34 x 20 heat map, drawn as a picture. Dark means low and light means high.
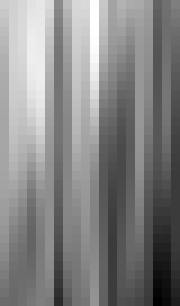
Ninth with the lowest average: bottom right. Histogram: bell-shaped. Average level on the scale: 50%. Roughest part: top middle. Mirror symmetry: none. Slope: up to the top left. Grain: streaks running down.
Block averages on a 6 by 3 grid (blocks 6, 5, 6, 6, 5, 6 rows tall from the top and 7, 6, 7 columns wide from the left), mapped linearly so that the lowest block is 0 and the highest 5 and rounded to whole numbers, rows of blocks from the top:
5 5 3 / 5 4 2 / 4 3 2 / 3 2 1 / 2 2 1 / 2 2 0
